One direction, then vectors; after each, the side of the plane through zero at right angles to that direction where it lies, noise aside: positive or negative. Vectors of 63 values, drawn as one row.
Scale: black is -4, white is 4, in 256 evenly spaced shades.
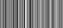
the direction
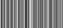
negative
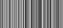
negative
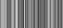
negative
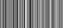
positive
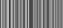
positive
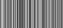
positive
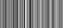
positive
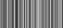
positive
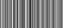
positive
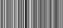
negative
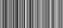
positive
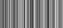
positive
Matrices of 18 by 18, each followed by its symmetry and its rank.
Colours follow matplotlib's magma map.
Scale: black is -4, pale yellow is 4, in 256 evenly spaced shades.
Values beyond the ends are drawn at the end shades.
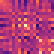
symmetric, rank three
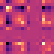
symmetric, rank two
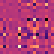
antisymmetric, rank two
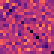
symmetric, full rank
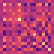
symmetric, rank three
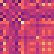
symmetric, rank three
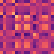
symmetric, rank two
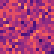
symmetric, full rank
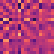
antisymmetric, rank two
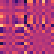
antisymmetric, rank two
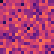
symmetric, full rank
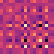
symmetric, rank two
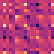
symmetric, rank two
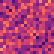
symmetric, full rank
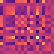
symmetric, rank two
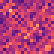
symmetric, full rank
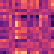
antisymmetric, rank two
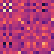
symmetric, rank three
